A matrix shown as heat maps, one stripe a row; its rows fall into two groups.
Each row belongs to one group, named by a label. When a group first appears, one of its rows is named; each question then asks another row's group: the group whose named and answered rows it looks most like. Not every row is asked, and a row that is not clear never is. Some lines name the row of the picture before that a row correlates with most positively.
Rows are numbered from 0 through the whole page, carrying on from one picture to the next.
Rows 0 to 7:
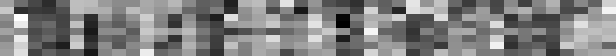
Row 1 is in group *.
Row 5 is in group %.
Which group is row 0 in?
*
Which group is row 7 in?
%
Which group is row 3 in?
%
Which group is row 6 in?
%
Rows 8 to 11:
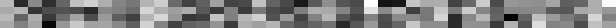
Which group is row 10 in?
*
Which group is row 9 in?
%
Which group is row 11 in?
*
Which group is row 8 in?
*
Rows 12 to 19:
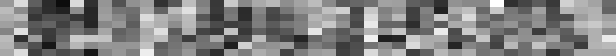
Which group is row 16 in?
%
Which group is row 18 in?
*
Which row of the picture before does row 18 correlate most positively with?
11
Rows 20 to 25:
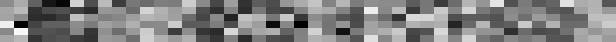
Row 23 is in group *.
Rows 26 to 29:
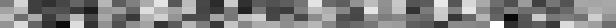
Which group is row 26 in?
%
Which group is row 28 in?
*
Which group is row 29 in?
%
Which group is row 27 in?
%
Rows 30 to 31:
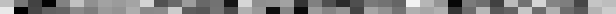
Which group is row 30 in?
*
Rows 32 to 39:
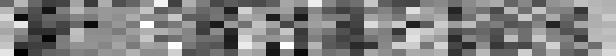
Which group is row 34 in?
*
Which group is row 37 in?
*
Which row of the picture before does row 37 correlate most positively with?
30
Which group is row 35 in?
%
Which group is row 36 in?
*
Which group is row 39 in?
*
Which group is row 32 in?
%
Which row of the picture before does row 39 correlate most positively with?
31
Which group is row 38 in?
*
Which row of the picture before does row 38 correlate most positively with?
31
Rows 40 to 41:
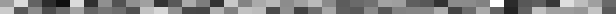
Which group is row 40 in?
%
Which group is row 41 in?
*
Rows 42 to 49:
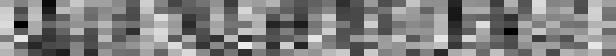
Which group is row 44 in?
*
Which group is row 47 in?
%
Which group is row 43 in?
*
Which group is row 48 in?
*
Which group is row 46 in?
*
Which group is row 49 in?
%
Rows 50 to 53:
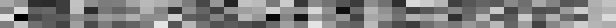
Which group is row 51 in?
%
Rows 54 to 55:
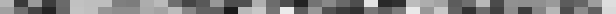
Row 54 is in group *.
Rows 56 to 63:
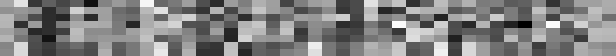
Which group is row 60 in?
*
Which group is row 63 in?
%
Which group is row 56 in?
%
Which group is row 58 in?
%
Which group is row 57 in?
*
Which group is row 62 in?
%
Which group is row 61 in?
*
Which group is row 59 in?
*
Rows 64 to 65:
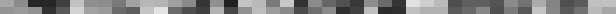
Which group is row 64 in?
*
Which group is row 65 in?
*
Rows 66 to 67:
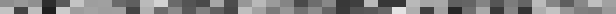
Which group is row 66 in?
*
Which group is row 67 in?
*
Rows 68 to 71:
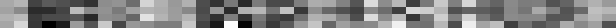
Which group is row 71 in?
%
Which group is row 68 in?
%
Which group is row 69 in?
*
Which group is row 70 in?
%
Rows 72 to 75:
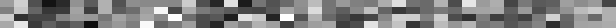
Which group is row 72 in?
%
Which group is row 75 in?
%
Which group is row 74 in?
*
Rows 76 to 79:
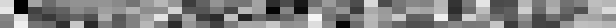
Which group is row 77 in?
*
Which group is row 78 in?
%
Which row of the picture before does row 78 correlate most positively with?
72
